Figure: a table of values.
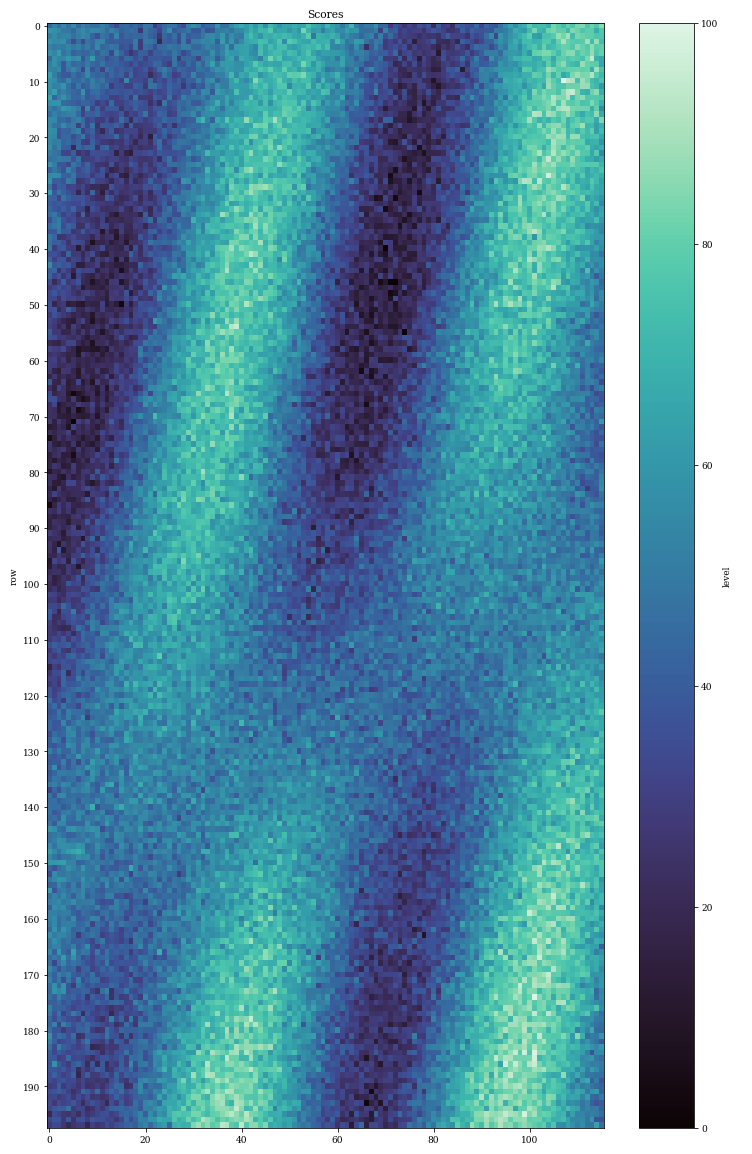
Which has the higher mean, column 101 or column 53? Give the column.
101
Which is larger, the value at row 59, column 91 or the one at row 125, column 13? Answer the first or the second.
the first
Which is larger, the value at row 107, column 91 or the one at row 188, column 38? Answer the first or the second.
the second
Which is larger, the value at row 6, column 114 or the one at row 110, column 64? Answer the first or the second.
the first
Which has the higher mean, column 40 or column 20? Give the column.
40
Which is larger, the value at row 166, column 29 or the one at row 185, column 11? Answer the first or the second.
the first
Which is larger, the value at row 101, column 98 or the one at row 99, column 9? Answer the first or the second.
the first
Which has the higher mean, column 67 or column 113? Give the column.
113
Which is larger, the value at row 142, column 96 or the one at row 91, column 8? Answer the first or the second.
the first
